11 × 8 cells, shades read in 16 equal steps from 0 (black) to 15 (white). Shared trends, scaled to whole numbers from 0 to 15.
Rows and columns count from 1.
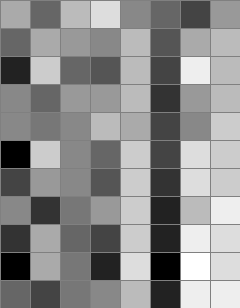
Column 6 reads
6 5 4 3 4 4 3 2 2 0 2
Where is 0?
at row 6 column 1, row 10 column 1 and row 10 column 6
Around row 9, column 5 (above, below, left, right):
12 13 4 2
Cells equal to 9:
7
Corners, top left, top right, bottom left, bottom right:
10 9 6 14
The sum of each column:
55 89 86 80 123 35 125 132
